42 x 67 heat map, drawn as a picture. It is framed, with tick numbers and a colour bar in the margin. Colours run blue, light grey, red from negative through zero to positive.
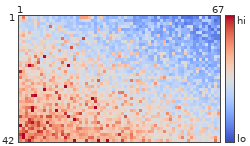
Ninth with the lowest average: top right. Stripes: none. Ninth with the highest average: bottom left. Histogram: bell-shaped. Grain: fine. Slope: up to the bottom left.
